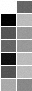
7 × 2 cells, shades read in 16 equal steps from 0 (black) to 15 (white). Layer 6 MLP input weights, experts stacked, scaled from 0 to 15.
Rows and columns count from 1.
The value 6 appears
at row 1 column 2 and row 4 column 1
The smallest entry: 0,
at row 2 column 1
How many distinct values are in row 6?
2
